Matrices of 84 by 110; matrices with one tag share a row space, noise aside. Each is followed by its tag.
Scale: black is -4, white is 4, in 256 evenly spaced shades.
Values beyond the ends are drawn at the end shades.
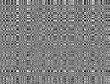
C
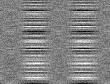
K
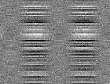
K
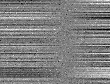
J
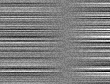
J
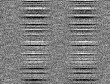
K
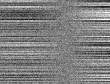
J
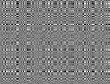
C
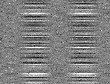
K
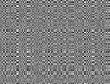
C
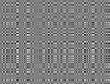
C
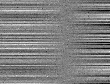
J
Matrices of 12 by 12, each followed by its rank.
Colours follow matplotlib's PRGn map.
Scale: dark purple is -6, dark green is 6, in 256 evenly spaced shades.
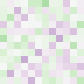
full rank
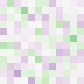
full rank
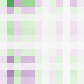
one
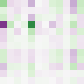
two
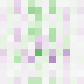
two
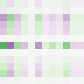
one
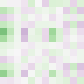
two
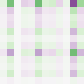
one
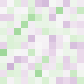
full rank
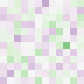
full rank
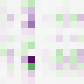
two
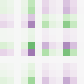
one
